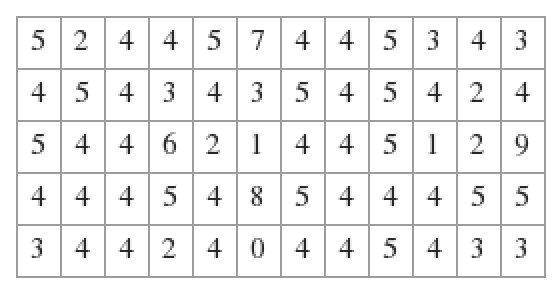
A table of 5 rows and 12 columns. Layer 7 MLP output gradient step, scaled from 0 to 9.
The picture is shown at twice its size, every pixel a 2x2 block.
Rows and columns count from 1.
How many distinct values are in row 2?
4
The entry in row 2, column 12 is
4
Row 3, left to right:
5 4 4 6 2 1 4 4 5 1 2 9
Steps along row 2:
up down down up down up down up down down up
